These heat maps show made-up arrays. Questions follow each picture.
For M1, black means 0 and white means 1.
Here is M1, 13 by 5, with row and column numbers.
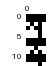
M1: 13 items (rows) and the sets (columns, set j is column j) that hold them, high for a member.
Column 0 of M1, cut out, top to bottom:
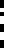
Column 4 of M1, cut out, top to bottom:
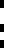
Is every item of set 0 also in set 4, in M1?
yes
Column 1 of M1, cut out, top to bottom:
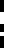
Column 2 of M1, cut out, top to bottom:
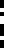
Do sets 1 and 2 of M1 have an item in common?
yes
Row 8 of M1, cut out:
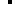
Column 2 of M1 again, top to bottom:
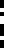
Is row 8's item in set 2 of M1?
no
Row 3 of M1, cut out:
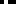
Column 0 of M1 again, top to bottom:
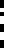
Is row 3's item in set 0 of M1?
no
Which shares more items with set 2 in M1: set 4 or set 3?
set 4
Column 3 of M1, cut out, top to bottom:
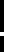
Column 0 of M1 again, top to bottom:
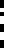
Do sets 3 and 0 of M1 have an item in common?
yes
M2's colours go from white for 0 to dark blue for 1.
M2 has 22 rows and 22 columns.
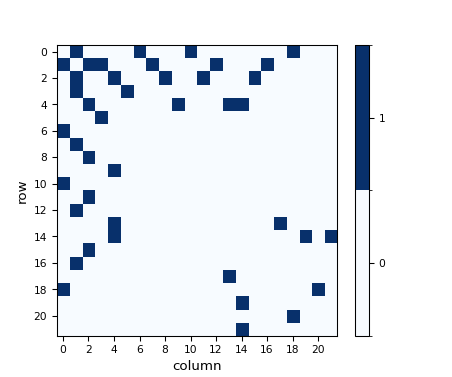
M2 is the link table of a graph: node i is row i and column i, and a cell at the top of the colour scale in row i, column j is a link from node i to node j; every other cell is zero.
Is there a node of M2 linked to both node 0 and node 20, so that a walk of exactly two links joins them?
yes
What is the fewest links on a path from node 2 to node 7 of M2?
2
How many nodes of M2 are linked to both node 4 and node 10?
0
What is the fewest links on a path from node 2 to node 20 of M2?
4
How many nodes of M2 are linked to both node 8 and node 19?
0
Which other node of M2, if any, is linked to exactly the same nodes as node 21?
node 19
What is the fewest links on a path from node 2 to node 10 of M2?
3
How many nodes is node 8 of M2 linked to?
1
